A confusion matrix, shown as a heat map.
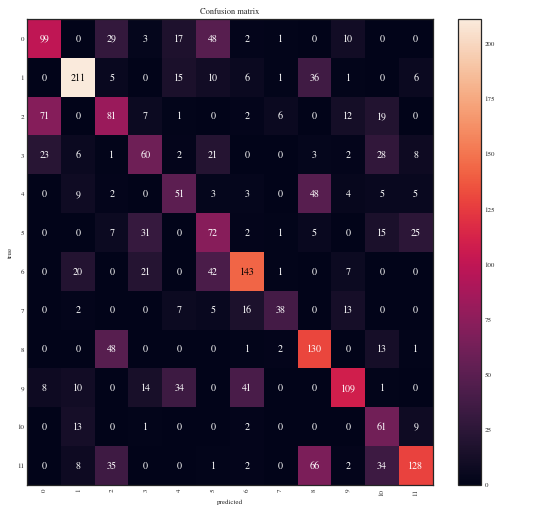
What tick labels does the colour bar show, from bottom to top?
0, 25, 50, 75, 100, 125, 150, 175, 200
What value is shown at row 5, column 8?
5
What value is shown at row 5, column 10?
15
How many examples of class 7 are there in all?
81
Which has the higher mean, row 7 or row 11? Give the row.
11
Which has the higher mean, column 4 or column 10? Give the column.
10
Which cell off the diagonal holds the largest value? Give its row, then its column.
2, 0
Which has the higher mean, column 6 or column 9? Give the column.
6
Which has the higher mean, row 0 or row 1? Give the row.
1
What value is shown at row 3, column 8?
3
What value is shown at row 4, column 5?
3
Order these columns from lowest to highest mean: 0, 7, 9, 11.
7, 9, 11, 0
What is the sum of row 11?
276
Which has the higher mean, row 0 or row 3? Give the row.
0
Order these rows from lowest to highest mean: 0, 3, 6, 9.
3, 0, 9, 6
